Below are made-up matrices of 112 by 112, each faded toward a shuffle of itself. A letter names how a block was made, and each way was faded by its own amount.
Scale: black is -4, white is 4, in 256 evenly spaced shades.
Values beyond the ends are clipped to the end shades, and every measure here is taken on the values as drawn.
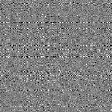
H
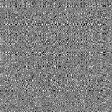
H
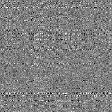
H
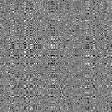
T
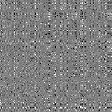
T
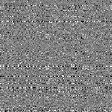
H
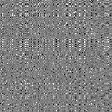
T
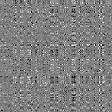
T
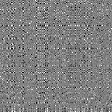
T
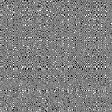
T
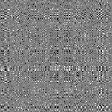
T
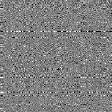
H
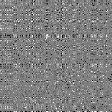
T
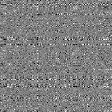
H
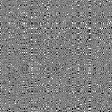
T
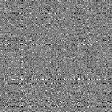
H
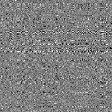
H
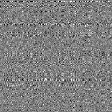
H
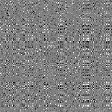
T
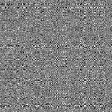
H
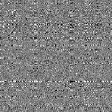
H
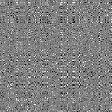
T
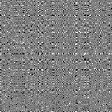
T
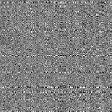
H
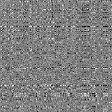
H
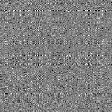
H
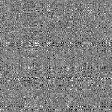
H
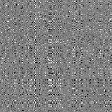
T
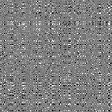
T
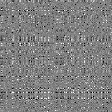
T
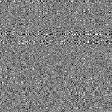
H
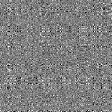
H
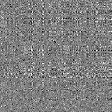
H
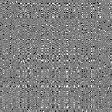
T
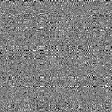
H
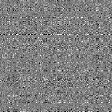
H
